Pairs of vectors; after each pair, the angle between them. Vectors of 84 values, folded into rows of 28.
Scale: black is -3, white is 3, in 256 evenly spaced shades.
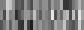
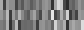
partly aligned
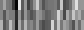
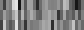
nearly opposite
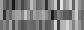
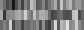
nearly parallel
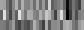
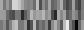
partly aligned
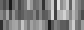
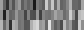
orthogonal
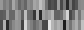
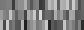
nearly opposite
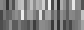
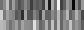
nearly opposite
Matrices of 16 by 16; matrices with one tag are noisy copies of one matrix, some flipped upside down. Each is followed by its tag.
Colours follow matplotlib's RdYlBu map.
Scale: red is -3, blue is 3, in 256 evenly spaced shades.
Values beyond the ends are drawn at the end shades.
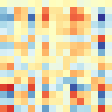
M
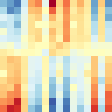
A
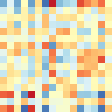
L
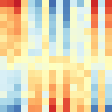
A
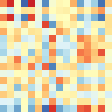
L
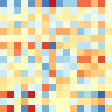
L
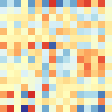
L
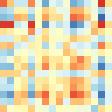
M
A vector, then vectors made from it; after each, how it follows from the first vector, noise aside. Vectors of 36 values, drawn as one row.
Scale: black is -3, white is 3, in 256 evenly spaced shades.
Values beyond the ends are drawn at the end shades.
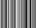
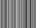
shrunk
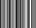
negated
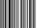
reversed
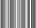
sign-scrambled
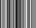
negated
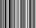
reversed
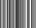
negated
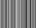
shrunk
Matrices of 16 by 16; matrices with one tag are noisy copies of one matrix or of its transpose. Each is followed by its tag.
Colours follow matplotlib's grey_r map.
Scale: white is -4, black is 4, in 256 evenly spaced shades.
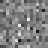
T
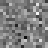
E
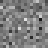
T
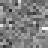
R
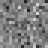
E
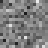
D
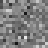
D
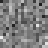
D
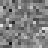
R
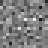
T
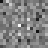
T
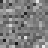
D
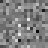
T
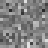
R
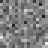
D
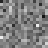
D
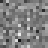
T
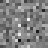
T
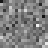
D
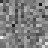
D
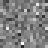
E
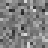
R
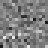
E
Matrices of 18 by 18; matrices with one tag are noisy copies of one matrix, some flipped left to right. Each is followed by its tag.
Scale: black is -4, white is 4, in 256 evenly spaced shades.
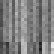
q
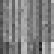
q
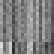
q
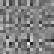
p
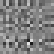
p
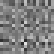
p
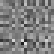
p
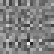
p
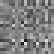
p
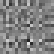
p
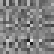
p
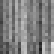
q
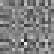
p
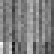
q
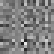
p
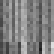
q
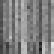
q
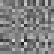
p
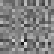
p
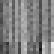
q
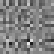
p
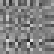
p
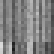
q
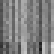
q
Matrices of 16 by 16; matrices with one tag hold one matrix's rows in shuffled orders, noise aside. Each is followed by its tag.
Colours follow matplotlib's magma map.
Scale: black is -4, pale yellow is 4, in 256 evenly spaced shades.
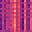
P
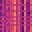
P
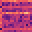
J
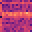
J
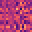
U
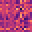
U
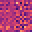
U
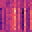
P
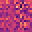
U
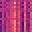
P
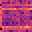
J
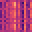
P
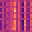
P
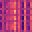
P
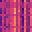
P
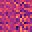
U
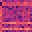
J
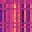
P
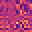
U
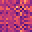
U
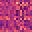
U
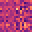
U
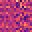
U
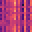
P
